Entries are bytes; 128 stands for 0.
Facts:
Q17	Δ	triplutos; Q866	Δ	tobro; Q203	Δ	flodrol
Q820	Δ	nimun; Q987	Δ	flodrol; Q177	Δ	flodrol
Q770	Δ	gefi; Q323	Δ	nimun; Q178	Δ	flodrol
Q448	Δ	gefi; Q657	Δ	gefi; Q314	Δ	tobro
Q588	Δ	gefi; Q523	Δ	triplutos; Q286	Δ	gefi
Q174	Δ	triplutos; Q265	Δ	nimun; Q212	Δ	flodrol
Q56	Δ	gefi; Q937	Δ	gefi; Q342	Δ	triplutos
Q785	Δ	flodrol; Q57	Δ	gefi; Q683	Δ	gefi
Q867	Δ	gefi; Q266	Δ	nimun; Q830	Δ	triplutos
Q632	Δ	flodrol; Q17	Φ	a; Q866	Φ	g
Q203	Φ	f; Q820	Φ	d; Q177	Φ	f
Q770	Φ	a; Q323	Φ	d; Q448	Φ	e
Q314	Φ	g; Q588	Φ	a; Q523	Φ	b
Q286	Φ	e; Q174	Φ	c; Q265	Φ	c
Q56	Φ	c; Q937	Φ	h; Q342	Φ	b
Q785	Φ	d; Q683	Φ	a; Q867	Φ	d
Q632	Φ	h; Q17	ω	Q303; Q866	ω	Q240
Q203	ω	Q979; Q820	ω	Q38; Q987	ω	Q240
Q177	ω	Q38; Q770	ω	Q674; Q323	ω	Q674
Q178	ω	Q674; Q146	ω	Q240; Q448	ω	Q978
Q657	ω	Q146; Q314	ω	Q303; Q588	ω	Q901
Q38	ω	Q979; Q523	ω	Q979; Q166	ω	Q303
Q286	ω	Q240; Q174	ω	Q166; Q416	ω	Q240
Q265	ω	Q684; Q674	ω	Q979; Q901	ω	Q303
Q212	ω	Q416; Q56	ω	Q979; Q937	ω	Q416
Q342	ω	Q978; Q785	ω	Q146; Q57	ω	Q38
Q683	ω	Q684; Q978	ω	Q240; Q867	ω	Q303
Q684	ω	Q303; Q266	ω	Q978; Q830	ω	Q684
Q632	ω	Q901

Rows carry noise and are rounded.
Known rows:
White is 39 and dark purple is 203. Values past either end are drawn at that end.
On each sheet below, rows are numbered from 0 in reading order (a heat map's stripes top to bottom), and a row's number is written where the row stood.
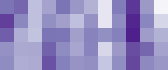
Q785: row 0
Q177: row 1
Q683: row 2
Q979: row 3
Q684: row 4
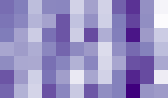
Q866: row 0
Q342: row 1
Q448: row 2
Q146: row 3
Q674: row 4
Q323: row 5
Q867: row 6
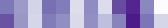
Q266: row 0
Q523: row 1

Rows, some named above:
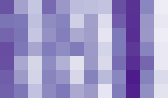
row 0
Q265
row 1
Q866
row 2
Q987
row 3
Q632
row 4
Q820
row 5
Q523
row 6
Q987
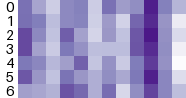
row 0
Q56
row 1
Q866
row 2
Q314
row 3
Q265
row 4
Q342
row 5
Q174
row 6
Q978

